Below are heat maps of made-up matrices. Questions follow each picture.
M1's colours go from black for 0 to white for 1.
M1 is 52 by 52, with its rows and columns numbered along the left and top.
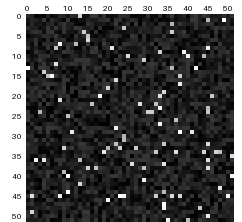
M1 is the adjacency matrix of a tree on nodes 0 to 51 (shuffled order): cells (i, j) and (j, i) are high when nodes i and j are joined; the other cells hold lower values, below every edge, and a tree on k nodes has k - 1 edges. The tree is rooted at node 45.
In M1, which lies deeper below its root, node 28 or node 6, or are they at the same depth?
the same depth
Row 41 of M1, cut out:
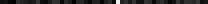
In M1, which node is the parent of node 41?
29
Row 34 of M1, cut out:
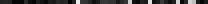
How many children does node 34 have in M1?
5
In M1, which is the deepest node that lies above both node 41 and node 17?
38
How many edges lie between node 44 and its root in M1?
3
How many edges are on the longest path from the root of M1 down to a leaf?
7
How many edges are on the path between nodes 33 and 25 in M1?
7
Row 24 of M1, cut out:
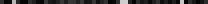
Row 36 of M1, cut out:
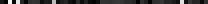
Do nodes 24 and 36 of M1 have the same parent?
yes
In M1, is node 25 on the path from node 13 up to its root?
no
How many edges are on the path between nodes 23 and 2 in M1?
3
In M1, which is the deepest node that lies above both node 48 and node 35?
34
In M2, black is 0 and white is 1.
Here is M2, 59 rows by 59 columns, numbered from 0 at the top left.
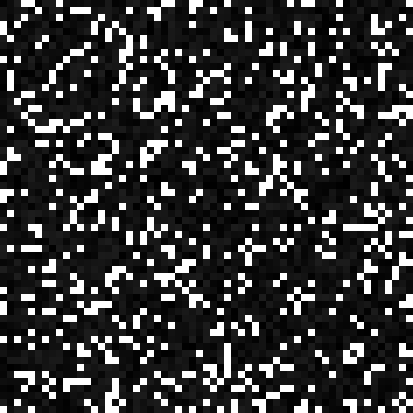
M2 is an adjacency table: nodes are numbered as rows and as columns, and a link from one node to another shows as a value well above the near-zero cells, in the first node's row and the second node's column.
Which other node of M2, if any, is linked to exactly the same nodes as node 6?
none
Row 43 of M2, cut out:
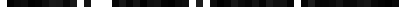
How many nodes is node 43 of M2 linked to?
10
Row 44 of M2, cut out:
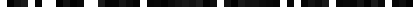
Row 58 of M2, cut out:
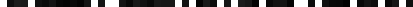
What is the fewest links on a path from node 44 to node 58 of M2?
2
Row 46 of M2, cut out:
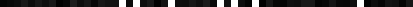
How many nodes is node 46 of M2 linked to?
7
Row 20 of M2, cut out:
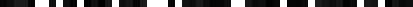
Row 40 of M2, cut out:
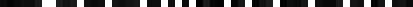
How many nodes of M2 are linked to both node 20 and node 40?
5
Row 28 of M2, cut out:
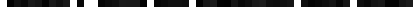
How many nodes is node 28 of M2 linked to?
8
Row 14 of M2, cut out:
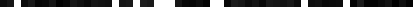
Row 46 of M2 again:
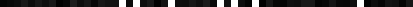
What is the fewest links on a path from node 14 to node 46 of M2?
2
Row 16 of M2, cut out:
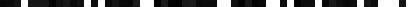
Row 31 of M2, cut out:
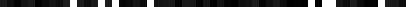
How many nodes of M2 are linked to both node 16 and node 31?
4
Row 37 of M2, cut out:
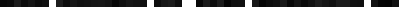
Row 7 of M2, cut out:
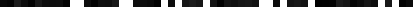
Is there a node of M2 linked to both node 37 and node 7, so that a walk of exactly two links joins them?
no
